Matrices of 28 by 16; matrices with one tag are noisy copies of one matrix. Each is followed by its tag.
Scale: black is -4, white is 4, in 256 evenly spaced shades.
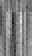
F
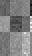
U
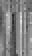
F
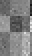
U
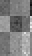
U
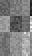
U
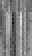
F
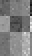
U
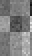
U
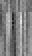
F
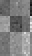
U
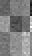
U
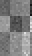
U
